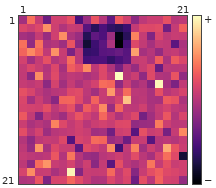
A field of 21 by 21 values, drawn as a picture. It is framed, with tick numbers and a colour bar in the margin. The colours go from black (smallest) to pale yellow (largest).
Ninth with the lowest average: top middle. Mirror symmetry: none. Odd patch: lower, in the top middle. Histogram: heavy tails on both sides.
